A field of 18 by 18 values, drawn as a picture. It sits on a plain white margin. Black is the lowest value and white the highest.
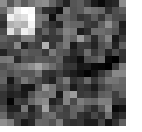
The top left is the ninth with the highest average. There are no regular stripes. Overall the values sit about 30% of the way up the scale. An odd patch, higher than its surroundings, sits in the top left. The values are skewed, with a long tail toward high values. The halves do not mirror each other. Values change most from cell to cell in the top left.
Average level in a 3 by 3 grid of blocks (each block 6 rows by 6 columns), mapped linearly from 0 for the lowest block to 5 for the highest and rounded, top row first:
5 1 1 | 1 0 0 | 0 1 0
